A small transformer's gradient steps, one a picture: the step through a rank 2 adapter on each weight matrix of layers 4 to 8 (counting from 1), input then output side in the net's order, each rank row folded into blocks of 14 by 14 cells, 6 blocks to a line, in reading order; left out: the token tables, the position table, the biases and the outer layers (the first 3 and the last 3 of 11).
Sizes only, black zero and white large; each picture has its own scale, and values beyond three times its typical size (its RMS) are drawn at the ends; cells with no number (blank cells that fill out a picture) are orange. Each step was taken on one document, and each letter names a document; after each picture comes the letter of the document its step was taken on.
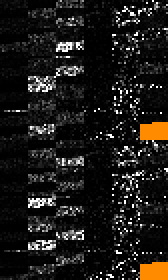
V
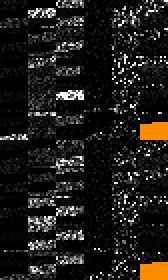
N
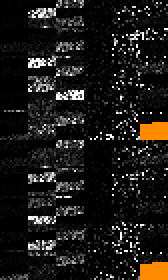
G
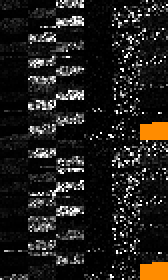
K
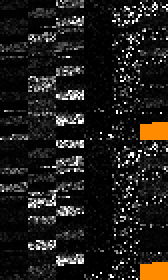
K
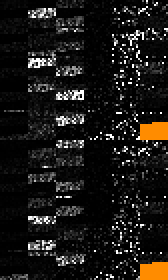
G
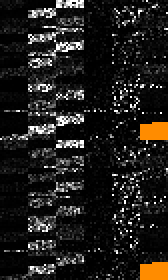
V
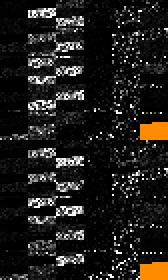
V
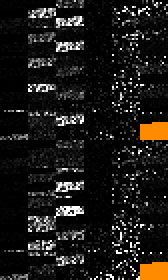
G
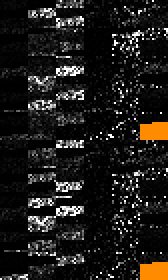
V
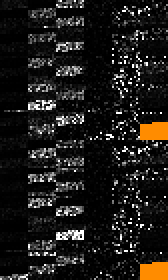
G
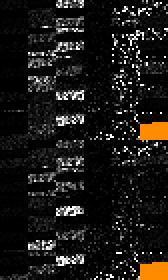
G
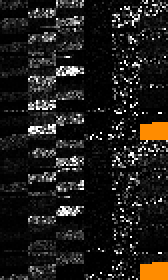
K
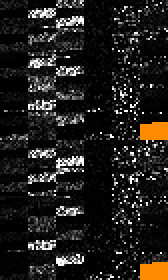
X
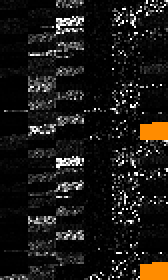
N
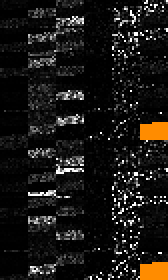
N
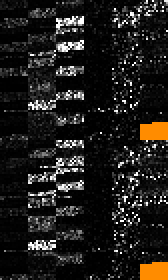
X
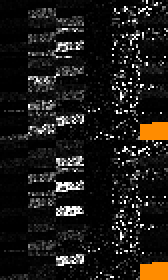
G
